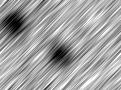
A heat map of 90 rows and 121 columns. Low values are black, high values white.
The ninth with the lowest average is the top left. The halves do not mirror each other. Two dips sink into the field. No row or column stands out.
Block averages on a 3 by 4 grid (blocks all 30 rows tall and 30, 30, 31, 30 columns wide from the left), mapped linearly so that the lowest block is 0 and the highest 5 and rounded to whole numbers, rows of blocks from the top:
0 4 5 5
3 3 3 4
4 4 4 5
